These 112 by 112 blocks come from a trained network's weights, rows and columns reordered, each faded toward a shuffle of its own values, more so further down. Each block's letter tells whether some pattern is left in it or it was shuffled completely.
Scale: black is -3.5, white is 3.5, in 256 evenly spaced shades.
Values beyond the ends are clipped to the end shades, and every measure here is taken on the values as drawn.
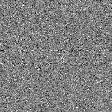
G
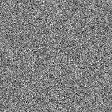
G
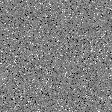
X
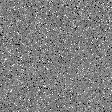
X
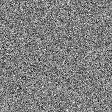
X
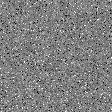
X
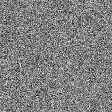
G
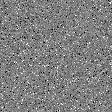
X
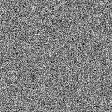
G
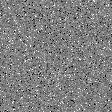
X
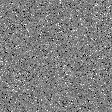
X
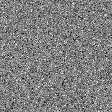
X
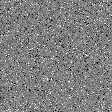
X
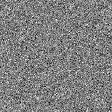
G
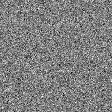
G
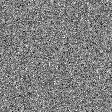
X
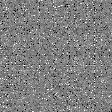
G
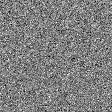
X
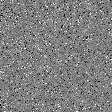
X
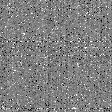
G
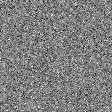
X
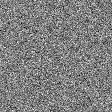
X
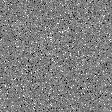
X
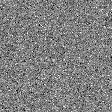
X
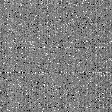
G
